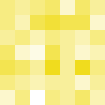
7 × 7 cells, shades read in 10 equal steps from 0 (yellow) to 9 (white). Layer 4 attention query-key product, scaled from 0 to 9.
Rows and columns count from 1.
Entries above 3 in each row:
5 3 7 5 3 7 6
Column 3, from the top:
4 2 6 8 5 6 9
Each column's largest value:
7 7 9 5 7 7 7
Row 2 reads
4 6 2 1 2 2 7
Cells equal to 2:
5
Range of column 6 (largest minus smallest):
7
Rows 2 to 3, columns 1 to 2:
4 6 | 5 4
